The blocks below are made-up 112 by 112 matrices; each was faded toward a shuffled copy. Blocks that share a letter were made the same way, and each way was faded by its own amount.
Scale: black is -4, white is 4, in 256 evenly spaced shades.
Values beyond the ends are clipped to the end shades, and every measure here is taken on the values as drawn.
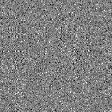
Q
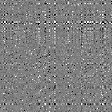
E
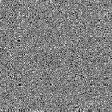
Q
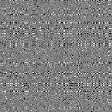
E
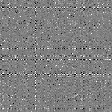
E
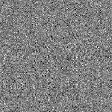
Q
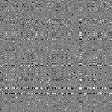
E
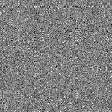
Q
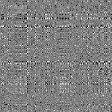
E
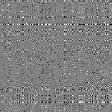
E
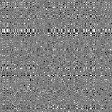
E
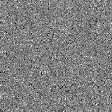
Q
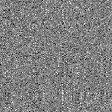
Q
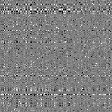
E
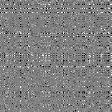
E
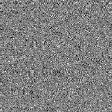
Q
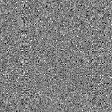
Q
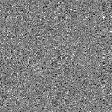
Q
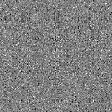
Q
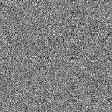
Q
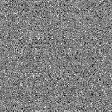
Q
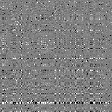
E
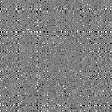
E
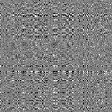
E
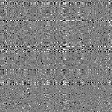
E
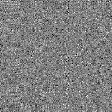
Q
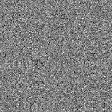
Q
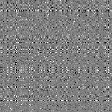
E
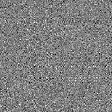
Q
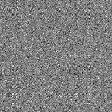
Q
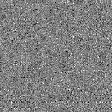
Q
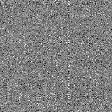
Q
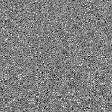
Q
